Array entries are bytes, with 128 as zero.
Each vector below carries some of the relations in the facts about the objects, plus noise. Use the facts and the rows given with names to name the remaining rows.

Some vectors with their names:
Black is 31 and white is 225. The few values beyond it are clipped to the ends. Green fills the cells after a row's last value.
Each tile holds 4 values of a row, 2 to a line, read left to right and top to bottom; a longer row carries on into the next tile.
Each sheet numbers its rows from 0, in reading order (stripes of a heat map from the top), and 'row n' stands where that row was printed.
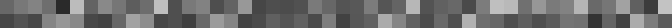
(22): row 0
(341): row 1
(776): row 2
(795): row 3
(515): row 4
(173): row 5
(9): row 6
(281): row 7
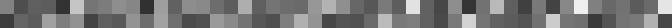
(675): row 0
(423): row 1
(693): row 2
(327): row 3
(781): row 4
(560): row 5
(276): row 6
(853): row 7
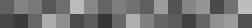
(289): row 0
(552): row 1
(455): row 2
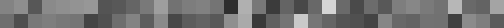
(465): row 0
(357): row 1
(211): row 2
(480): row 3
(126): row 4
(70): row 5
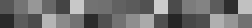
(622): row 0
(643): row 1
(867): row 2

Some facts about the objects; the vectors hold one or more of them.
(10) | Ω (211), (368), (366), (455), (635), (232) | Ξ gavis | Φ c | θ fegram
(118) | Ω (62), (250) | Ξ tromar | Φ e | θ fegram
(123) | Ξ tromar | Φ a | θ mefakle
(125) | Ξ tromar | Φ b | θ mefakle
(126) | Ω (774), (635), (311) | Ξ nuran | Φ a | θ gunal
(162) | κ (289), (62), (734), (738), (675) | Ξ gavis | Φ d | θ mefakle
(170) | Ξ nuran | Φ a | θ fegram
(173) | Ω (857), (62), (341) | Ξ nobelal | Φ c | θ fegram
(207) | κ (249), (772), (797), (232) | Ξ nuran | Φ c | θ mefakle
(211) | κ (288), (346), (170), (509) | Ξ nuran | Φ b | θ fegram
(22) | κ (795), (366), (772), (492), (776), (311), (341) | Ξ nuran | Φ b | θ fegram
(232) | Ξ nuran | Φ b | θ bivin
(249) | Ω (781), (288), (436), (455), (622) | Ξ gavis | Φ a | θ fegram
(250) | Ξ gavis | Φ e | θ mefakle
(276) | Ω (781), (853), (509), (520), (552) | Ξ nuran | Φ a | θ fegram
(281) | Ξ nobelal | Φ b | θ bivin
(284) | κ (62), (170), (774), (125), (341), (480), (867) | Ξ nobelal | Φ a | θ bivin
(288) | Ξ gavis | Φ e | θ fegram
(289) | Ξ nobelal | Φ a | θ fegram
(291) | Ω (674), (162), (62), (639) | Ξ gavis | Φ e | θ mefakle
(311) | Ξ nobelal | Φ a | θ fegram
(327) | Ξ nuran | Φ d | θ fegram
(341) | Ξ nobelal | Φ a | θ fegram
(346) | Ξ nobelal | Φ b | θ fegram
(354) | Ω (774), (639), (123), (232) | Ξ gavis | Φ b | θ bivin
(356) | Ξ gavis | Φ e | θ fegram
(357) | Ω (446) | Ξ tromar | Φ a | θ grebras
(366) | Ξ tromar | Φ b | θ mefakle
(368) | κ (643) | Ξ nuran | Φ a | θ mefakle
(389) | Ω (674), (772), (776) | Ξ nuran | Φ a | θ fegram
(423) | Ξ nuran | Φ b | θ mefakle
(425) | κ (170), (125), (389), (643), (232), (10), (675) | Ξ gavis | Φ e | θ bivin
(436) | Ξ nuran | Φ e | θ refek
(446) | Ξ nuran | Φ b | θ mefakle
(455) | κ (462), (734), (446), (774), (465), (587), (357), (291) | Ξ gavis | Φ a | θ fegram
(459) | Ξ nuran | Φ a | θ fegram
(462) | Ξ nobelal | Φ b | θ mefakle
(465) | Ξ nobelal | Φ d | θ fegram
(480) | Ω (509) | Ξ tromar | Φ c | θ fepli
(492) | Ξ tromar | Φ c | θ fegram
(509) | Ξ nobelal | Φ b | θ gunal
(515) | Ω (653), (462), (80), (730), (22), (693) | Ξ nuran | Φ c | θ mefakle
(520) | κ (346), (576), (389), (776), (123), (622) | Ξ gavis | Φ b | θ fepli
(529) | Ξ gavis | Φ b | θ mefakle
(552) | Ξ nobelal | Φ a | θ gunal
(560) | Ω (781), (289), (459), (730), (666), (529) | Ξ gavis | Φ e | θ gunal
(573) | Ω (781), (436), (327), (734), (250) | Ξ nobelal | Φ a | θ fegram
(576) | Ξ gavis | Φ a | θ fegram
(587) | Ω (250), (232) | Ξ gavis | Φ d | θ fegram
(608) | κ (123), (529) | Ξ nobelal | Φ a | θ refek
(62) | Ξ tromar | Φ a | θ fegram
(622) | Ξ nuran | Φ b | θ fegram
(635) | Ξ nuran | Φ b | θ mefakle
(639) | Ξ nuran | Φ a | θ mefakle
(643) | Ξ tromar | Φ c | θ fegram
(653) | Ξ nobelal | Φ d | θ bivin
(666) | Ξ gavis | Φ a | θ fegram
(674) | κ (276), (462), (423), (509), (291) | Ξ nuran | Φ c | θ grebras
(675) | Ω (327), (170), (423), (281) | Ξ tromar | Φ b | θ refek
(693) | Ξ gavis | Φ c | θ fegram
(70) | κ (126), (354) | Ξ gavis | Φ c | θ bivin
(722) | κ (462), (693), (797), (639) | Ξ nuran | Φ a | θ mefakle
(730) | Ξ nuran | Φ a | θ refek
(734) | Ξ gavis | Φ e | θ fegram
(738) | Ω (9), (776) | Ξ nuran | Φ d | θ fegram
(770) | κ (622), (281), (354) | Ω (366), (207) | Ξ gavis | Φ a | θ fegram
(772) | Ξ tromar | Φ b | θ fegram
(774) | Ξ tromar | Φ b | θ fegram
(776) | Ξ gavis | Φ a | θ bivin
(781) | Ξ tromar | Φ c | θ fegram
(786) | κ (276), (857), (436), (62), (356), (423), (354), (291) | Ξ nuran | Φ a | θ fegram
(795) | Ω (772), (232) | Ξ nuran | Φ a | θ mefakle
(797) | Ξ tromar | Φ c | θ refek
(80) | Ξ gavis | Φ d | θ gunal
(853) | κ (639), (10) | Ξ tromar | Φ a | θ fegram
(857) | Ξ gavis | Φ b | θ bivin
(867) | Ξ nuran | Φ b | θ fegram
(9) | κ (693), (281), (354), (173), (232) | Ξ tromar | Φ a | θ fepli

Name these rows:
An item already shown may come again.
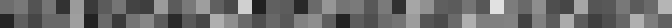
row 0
(772)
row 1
(232)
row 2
(622)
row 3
(10)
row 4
(772)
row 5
(781)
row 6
(425)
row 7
(515)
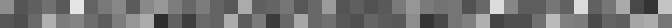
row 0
(781)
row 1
(162)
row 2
(368)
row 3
(250)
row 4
(389)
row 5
(853)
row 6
(781)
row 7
(520)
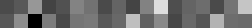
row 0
(354)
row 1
(573)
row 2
(173)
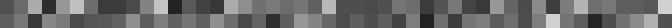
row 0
(770)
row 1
(118)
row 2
(587)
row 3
(459)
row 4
(795)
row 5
(232)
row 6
(560)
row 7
(643)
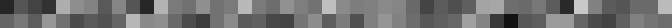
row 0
(587)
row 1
(509)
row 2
(786)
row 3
(786)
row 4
(80)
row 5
(738)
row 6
(125)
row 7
(62)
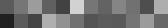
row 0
(622)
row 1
(207)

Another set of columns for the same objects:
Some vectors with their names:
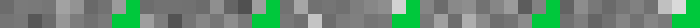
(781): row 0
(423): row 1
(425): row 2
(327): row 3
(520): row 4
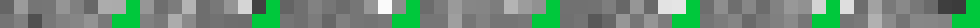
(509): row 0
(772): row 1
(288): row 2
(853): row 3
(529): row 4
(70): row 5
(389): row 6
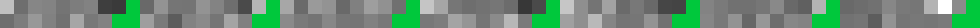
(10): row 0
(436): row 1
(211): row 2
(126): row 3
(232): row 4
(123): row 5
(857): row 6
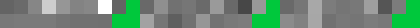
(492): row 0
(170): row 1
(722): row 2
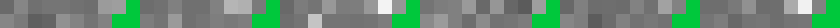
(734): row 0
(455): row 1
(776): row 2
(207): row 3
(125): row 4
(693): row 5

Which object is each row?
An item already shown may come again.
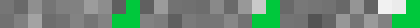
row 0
(250)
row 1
(281)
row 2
(529)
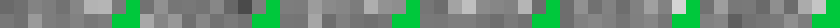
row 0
(455)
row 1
(639)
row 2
(853)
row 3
(22)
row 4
(70)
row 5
(281)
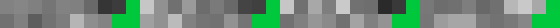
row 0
(173)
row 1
(232)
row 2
(118)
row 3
(80)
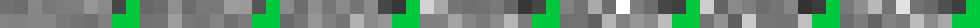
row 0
(62)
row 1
(250)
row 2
(291)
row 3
(126)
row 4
(276)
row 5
(738)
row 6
(573)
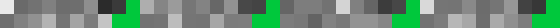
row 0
(587)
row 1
(770)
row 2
(480)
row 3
(354)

